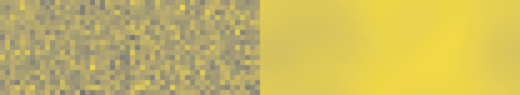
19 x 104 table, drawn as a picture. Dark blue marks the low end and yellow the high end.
The table splits into one row of 2 panels. Panel 1,1: high, fine-grained. Panel 1,2: very high, smooth, faint in contrast.
